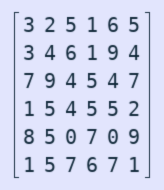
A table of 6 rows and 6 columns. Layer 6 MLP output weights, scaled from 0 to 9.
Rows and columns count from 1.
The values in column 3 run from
0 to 7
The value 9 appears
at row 2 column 5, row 3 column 2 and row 5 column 6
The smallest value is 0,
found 2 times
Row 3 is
7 9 4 5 4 7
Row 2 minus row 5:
-5 -1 6 -6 9 -5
